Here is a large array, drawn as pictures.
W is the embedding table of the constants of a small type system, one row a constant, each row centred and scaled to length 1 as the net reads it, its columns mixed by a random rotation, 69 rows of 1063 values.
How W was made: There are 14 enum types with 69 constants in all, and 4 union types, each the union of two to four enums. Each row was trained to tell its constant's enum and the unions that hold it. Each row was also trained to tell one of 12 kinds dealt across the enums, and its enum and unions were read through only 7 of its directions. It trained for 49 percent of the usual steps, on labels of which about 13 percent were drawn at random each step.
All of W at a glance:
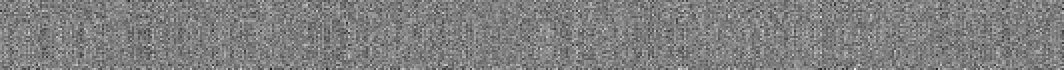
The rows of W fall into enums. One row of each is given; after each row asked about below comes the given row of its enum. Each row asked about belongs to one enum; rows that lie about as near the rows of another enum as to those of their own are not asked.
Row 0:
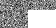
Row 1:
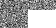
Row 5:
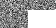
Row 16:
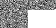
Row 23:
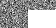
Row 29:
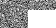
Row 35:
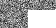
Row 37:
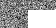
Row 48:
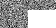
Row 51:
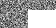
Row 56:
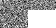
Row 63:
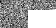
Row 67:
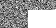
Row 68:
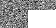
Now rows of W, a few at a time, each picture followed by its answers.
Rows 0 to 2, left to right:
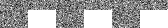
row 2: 68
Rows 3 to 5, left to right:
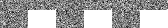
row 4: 37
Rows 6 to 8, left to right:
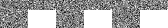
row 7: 16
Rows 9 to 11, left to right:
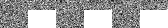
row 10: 63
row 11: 63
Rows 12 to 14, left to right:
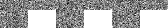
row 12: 16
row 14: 68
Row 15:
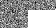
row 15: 5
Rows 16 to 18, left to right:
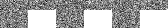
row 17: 29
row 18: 16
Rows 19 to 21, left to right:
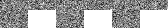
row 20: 63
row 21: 68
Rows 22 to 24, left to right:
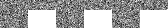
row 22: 37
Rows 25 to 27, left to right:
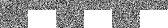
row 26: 63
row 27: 0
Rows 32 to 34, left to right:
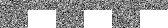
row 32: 29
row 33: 5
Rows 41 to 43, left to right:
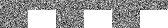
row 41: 67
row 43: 68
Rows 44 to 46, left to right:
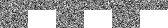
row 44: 5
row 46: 29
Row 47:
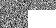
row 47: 67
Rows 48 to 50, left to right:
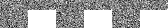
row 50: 37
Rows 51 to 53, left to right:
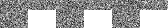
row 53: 29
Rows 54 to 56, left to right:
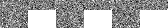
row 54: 68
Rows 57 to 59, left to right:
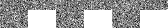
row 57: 0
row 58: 0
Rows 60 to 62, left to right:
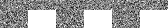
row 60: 5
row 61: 56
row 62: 29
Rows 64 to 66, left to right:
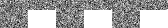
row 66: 5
